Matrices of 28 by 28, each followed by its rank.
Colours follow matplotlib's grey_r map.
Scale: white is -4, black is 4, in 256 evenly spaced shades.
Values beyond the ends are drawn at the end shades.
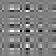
one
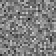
full rank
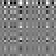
one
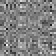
five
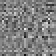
five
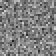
full rank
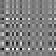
one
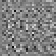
five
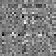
five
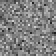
full rank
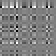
one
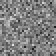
full rank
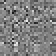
five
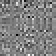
five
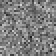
full rank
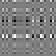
one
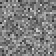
full rank
